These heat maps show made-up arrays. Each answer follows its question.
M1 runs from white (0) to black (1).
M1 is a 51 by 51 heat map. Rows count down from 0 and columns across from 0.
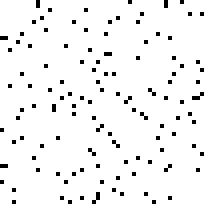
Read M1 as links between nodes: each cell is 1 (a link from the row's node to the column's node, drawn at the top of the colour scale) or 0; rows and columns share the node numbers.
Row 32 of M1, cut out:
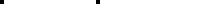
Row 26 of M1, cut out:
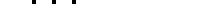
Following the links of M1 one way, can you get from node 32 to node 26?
yes
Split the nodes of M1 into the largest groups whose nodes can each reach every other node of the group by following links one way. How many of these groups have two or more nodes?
1
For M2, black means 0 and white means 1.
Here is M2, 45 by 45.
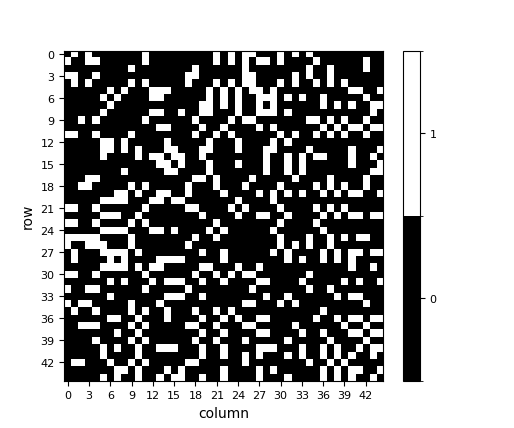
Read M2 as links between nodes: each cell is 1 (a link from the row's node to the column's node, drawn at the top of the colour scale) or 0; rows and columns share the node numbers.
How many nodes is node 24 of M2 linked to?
11
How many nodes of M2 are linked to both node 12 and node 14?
2
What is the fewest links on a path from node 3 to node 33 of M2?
3
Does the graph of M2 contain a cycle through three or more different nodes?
yes
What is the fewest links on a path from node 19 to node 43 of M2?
2
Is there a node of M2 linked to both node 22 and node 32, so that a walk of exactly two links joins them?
no
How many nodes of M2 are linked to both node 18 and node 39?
6
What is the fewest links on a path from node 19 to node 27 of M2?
1
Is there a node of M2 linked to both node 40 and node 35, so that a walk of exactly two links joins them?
yes
